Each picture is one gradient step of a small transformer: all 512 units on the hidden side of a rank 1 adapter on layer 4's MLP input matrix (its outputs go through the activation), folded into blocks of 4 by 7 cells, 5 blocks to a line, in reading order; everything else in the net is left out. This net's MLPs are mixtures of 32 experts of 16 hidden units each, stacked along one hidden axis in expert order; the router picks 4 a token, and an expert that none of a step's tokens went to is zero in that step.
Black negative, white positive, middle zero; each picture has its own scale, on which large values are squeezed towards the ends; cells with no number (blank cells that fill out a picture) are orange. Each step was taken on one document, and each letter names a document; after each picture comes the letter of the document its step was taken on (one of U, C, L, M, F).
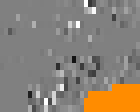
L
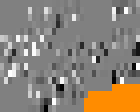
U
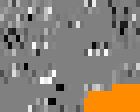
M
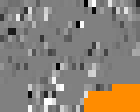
L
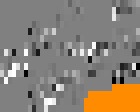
U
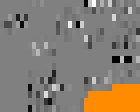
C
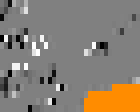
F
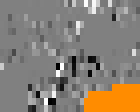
L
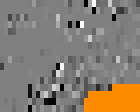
L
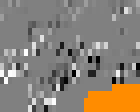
U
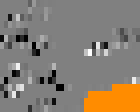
F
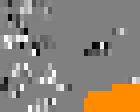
F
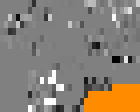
C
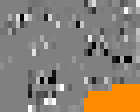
C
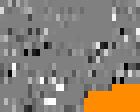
U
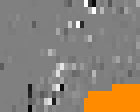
L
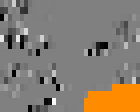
F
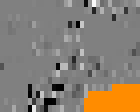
L
